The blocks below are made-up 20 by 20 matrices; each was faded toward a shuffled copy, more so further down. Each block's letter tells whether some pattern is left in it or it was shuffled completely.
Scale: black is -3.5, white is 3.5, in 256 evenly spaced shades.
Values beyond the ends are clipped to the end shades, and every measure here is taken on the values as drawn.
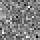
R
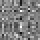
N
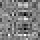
N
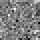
R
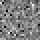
R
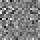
N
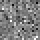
R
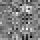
N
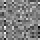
N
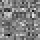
N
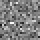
R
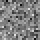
R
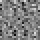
N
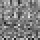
N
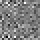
N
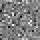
R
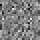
N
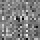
N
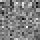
N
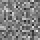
N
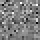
N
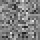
N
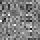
N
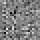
N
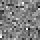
R
